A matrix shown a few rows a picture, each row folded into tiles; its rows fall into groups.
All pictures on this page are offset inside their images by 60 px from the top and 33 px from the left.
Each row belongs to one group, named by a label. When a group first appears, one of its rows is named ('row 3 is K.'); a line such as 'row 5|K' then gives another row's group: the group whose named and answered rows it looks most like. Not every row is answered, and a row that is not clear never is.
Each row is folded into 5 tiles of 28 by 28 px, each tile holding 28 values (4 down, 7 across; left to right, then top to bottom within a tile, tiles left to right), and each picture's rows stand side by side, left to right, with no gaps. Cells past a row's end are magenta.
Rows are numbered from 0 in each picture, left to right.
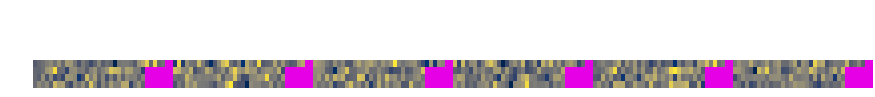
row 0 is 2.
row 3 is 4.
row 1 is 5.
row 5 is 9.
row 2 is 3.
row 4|2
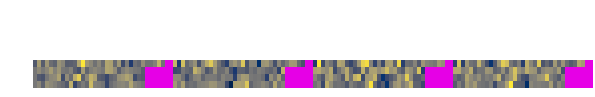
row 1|4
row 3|5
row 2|5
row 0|5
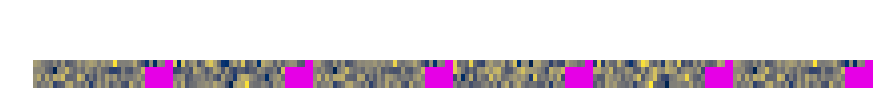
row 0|3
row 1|4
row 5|3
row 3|9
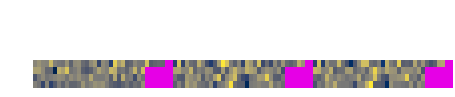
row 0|9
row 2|5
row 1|5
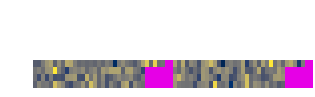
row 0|2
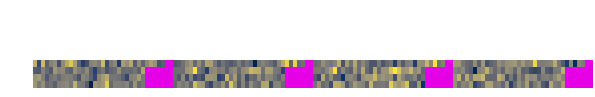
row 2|2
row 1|2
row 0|4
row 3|3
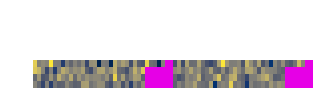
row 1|5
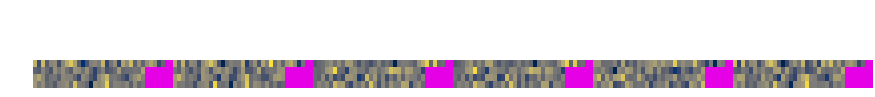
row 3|2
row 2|2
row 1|4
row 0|4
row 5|4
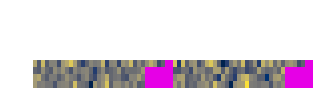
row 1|4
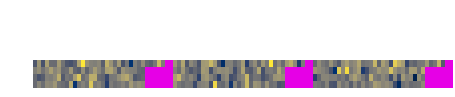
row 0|5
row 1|4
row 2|9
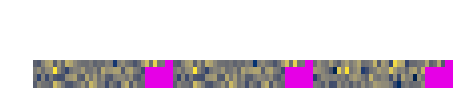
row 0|2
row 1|2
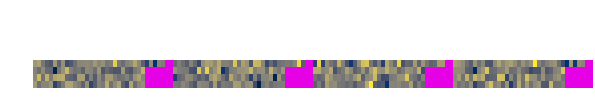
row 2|5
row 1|9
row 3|3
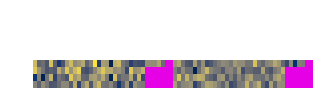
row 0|9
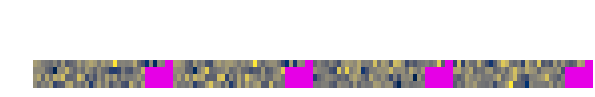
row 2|9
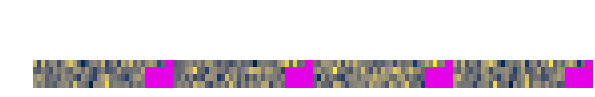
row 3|4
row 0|4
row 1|2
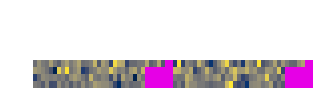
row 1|5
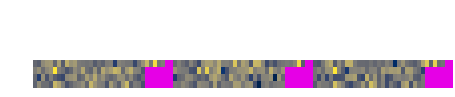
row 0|2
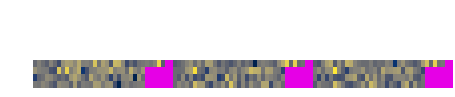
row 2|2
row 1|2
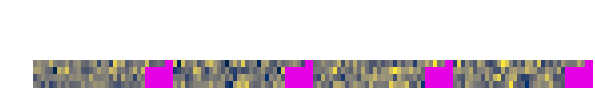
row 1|4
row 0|9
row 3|5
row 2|2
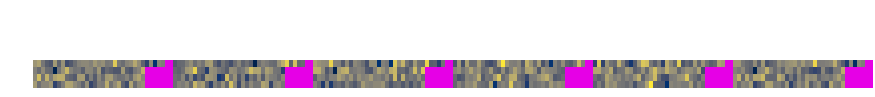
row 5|3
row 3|5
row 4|5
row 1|2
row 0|3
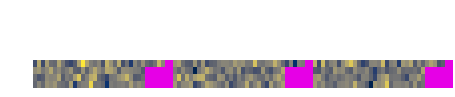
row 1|3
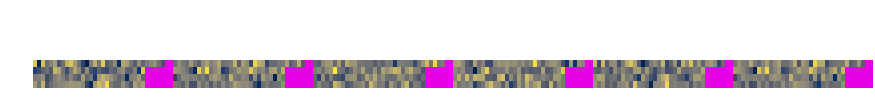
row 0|4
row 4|4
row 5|9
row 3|3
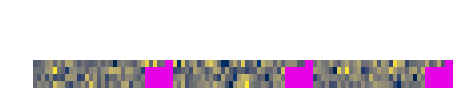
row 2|9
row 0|2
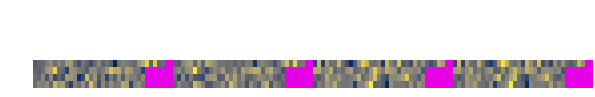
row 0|2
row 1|2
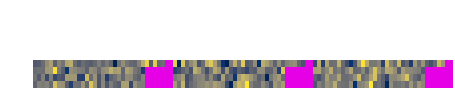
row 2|5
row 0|2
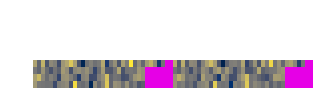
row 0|4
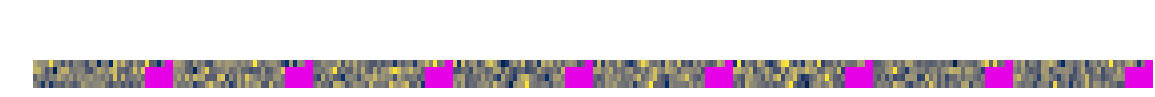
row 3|4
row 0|9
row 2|2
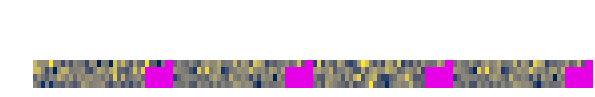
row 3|9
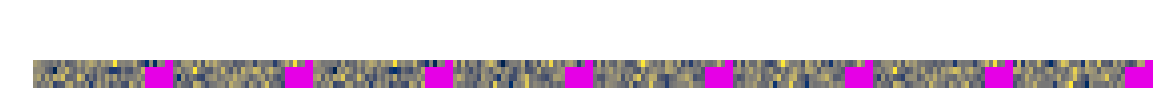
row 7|5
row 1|2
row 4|5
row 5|5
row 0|3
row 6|2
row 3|4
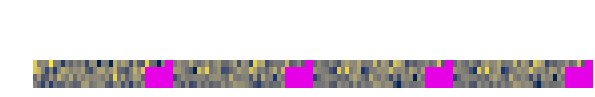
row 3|9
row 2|9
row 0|9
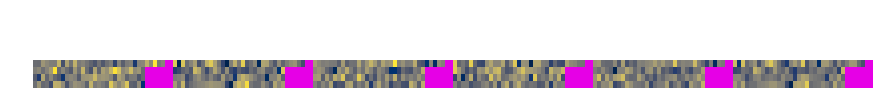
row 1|4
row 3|9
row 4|3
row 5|4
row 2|3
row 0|2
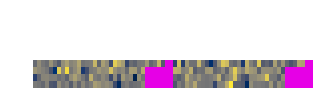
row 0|9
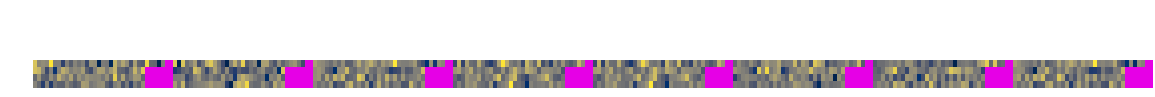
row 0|9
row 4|5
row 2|3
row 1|4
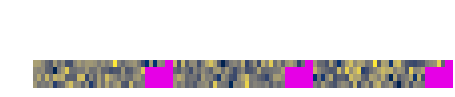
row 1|4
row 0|3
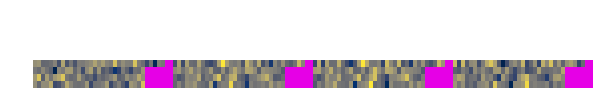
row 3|4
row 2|5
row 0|3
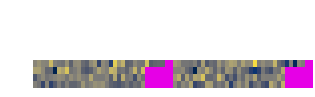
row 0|9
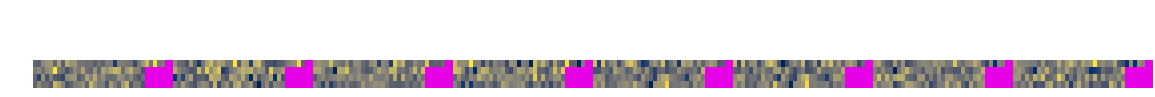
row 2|9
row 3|9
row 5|4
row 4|4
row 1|9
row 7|3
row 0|2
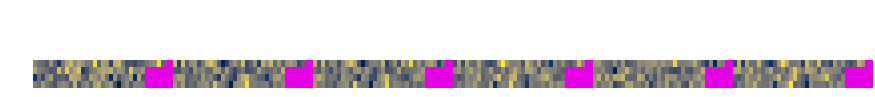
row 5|5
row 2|4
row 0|9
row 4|3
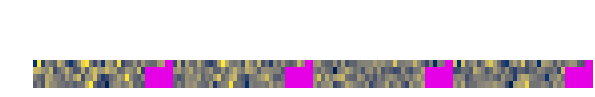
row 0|5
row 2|3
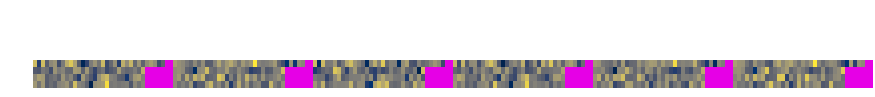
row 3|4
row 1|3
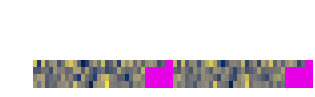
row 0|4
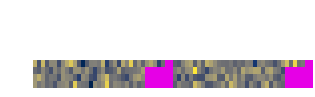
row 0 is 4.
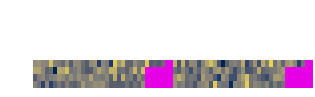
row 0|9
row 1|4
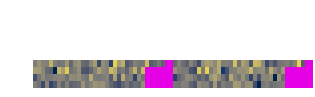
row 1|9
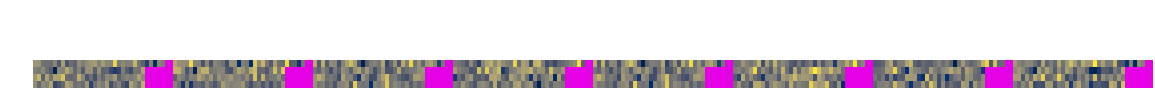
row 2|4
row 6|2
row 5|2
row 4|4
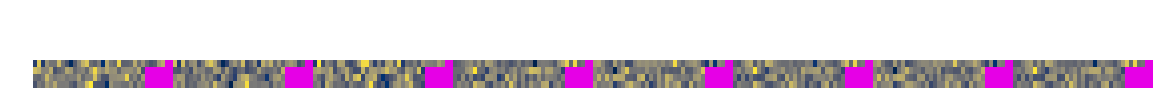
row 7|2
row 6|3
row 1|4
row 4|3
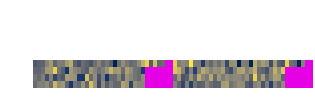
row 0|2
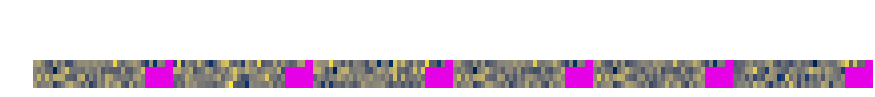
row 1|5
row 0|3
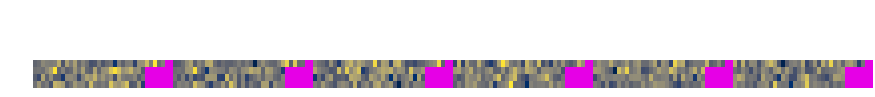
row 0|2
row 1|2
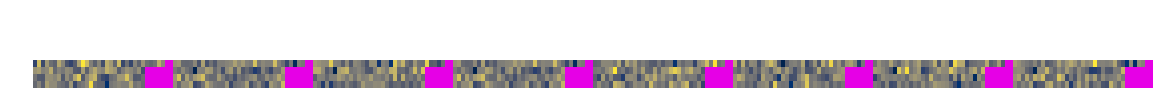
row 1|3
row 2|9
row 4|2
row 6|9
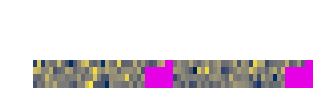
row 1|9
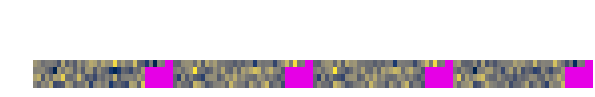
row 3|3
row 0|3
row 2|2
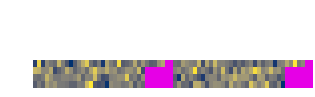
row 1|2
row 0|5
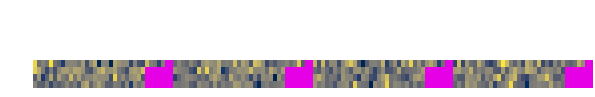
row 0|9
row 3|5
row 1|9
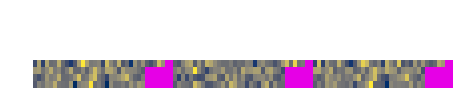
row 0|5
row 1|2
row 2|5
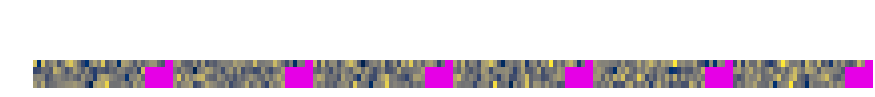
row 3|4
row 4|3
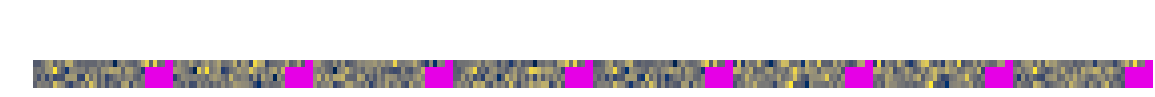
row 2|3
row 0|2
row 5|5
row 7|2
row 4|2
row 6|5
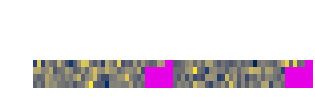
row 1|2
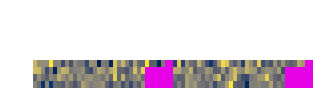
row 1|5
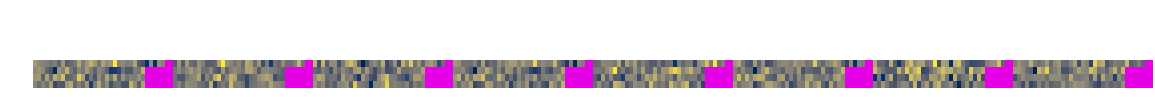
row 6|9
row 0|3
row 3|3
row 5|3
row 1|5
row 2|4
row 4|2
